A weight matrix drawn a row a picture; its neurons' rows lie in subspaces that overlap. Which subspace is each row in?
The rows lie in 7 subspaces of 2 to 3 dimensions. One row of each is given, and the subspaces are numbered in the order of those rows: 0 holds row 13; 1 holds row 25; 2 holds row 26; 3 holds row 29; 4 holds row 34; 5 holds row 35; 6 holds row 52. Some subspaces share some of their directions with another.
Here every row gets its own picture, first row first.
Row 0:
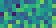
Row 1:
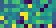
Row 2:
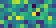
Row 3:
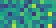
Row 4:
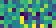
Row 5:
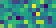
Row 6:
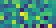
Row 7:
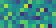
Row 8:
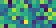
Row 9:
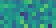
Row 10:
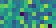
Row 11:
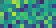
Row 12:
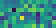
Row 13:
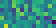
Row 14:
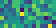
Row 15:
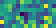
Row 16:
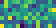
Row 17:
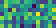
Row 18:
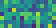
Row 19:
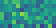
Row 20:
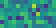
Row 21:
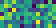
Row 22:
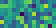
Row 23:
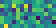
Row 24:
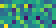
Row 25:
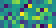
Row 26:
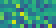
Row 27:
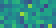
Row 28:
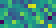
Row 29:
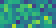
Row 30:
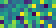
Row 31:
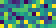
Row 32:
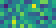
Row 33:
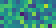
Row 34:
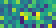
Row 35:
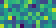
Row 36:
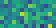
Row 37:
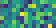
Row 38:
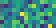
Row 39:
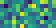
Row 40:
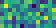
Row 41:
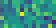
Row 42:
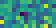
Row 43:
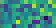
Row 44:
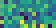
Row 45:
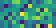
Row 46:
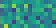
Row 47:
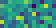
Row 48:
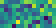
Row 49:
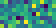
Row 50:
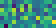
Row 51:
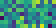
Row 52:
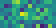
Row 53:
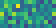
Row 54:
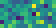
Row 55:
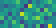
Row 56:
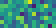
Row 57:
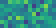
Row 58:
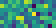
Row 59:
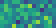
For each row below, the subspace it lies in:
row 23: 0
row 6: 2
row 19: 2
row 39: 5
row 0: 2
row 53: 2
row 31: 2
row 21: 4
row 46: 0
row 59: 3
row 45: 1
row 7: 1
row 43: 3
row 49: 1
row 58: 6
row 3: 6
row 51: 4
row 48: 3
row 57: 1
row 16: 5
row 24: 0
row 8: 1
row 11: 2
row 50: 0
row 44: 5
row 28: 1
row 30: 6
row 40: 5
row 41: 0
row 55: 1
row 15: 6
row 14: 0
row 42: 6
